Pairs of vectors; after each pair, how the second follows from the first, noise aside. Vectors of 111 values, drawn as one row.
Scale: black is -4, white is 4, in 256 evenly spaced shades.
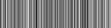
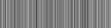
shrunk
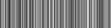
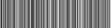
shuffled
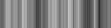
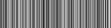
shuffled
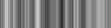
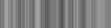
shrunk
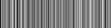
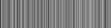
shrunk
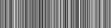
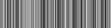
shuffled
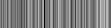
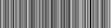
shuffled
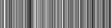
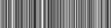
shuffled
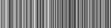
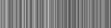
shrunk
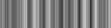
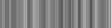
shrunk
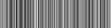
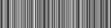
shuffled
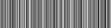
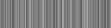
shrunk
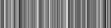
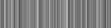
shrunk
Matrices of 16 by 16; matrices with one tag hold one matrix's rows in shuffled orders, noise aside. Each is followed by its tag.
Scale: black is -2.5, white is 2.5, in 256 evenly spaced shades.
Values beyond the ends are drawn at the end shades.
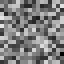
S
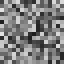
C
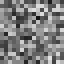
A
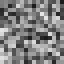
S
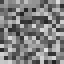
S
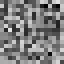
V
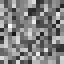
C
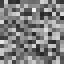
S
